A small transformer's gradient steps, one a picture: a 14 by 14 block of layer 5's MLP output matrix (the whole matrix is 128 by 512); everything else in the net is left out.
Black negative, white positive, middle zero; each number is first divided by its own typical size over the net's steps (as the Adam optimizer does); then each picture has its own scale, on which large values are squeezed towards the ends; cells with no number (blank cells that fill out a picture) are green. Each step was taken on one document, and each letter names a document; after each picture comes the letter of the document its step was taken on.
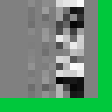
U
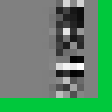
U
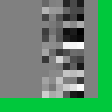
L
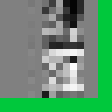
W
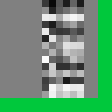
W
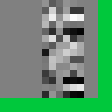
L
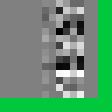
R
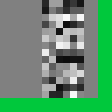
R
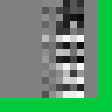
R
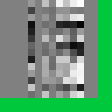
U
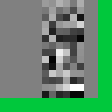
L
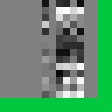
R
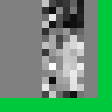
W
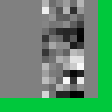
L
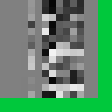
W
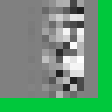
U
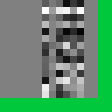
R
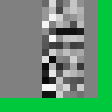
W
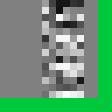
R
